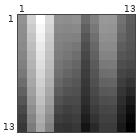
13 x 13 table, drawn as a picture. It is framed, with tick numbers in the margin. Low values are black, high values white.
Slope: up to the top left. Ninth with the highest average: top left. Lone odd cells: none. Grain: streaks running down. Ninth with the lowest average: bottom right.
